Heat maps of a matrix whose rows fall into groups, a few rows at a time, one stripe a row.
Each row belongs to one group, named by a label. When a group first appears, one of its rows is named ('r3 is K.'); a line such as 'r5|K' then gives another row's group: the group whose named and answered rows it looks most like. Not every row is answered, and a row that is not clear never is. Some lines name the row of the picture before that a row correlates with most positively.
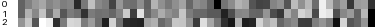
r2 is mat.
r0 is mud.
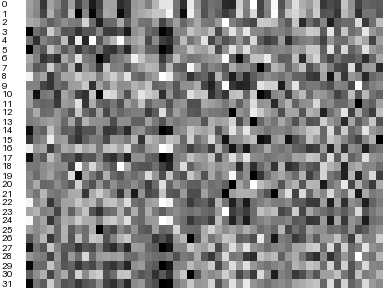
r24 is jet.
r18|mat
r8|jet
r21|mud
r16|jet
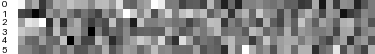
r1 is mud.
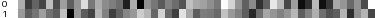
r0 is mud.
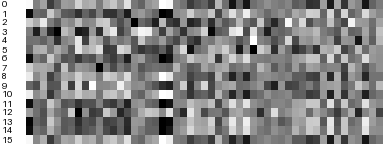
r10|jet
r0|jet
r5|mat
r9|mat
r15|jet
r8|jet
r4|mud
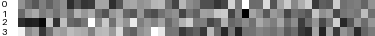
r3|jet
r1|mat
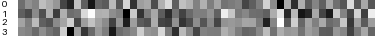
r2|mud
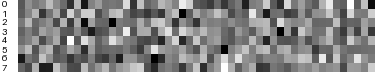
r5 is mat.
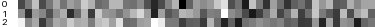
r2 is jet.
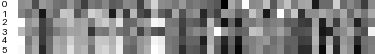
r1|mud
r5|jet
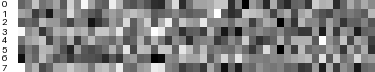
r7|jet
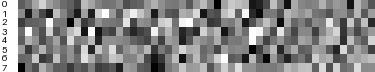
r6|mat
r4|mat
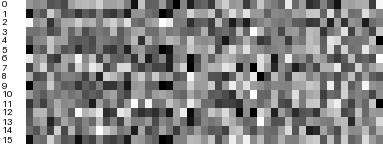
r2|jet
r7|mat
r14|mud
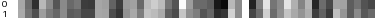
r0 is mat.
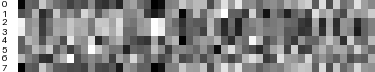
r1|mat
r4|mat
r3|jet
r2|jet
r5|mud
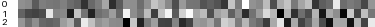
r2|mud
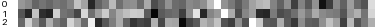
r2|mat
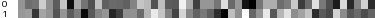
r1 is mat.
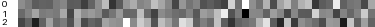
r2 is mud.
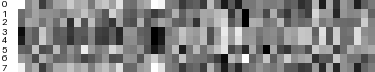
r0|jet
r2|mat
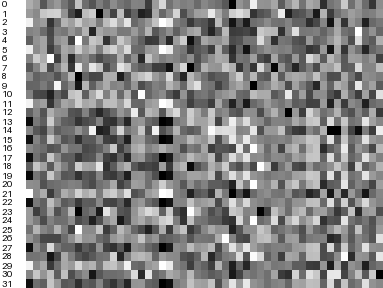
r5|jet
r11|jet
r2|jet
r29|jet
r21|jet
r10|mud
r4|mat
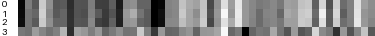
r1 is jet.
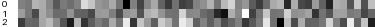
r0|mud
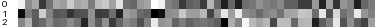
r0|jet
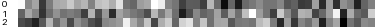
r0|jet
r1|mat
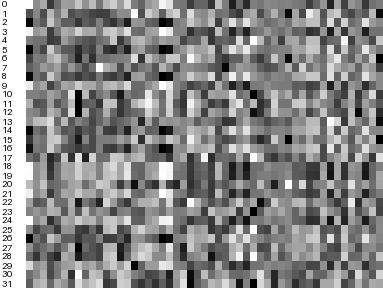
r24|jet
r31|mat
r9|jet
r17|mat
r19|jet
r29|jet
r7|mud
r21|jet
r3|jet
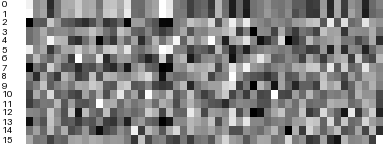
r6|mat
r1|jet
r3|mat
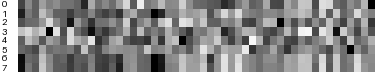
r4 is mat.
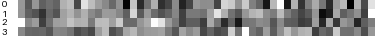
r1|mud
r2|jet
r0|mud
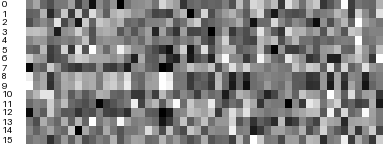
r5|mat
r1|mat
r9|jet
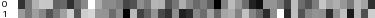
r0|mud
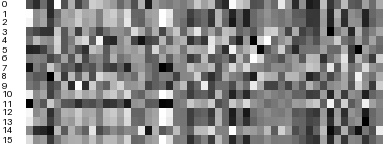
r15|jet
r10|jet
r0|mud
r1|jet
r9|mat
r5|mud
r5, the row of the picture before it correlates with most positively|0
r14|mud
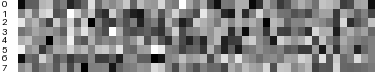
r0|mud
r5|jet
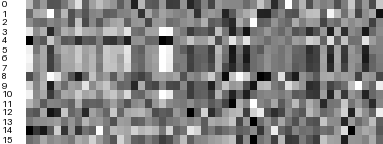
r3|jet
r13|mat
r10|jet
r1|mud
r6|jet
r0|mud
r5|jet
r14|mud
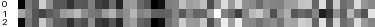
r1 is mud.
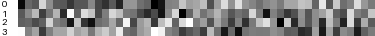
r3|jet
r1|mat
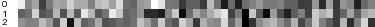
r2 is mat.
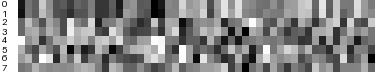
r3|mat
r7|mat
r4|jet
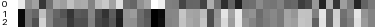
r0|jet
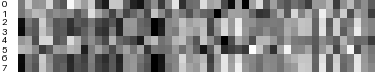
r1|mud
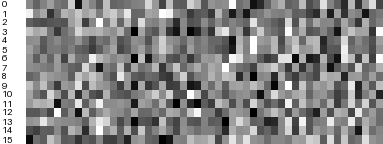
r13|mud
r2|mud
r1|jet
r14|mud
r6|mud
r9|mud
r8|mat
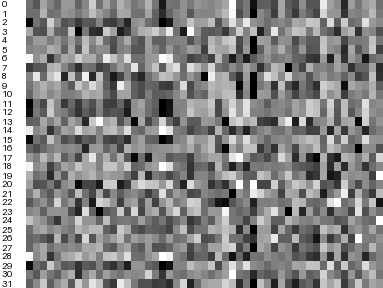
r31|mat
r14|jet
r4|mat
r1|mat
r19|mud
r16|mud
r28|jet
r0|mat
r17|mud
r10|mat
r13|mud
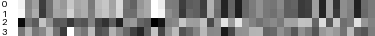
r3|mat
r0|jet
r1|jet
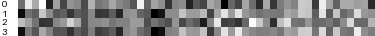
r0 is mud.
